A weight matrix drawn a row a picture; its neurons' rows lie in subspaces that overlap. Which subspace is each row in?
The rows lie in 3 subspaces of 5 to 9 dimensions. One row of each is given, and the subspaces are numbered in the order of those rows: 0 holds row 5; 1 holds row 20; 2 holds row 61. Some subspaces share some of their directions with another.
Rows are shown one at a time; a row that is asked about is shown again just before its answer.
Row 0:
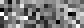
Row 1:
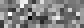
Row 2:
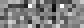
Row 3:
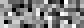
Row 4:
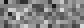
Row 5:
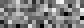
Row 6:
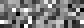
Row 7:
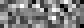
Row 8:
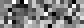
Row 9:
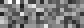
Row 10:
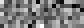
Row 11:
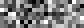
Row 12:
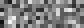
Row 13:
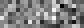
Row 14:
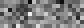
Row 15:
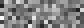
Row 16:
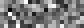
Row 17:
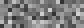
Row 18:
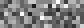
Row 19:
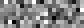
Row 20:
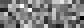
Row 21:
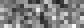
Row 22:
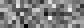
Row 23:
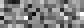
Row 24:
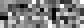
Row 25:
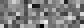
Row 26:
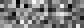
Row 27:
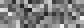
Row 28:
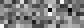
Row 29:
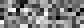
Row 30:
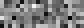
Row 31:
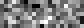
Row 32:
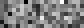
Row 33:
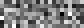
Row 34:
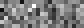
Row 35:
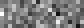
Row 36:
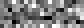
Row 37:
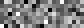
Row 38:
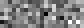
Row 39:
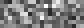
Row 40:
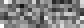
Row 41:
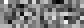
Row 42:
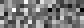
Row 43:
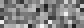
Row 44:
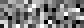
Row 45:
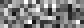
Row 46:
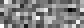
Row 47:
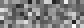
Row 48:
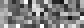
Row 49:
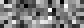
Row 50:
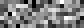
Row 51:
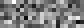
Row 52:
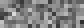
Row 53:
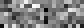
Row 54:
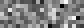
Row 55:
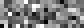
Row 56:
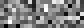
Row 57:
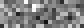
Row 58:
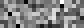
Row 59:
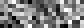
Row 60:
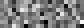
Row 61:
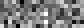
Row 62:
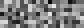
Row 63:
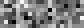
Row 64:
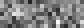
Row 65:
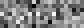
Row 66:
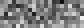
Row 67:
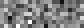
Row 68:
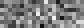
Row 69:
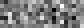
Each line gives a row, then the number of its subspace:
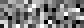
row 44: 0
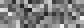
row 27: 1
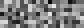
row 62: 0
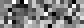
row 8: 2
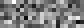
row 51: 0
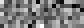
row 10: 0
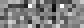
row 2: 1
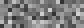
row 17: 2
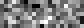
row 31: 2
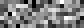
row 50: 1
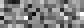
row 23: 0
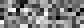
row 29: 0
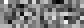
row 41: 1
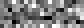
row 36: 2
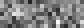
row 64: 0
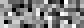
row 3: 2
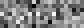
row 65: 0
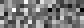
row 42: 0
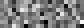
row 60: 2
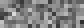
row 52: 0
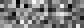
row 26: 1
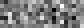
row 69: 1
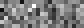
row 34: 0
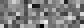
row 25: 2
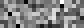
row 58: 1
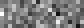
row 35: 0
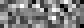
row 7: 1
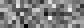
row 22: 1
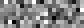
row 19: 2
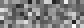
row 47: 0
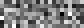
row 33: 0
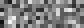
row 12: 0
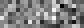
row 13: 1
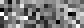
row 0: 0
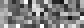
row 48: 2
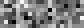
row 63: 2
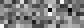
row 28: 2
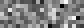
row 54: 1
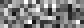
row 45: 1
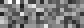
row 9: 0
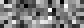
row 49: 2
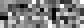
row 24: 1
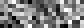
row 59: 0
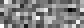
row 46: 0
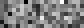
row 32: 2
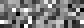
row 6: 0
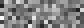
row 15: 0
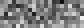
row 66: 1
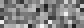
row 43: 0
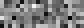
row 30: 0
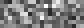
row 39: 1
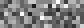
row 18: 1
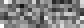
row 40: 1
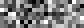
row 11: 1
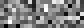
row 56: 0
